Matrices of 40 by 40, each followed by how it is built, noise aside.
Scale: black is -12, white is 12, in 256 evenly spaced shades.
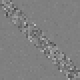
banded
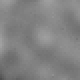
smooth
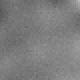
smooth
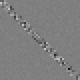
banded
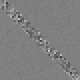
banded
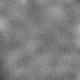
smooth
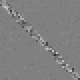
banded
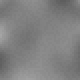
smooth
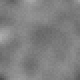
smooth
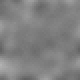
smooth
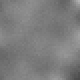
smooth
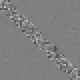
banded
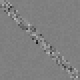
banded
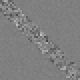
banded
